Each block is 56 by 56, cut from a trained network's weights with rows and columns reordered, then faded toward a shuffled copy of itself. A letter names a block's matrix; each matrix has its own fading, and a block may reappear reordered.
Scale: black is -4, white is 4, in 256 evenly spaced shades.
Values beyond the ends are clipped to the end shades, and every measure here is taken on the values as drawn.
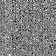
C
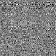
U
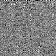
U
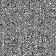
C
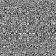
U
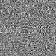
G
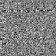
U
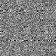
U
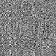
G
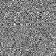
G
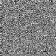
U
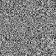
U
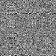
U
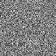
G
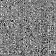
C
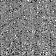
C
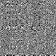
U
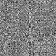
U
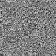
G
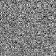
U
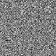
U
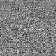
U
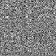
G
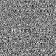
U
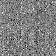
C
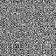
G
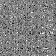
C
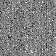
C
